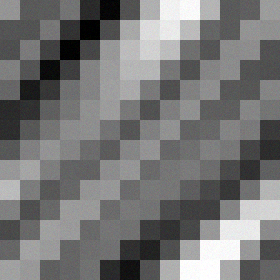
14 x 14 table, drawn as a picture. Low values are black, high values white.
Grain: diagonal, up to the right. Ninth with the lowest average: top left. Mirror symmetry: none.
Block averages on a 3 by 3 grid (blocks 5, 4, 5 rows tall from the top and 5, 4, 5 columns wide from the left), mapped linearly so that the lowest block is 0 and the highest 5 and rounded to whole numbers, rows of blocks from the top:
0 5 3
2 3 1
3 1 5
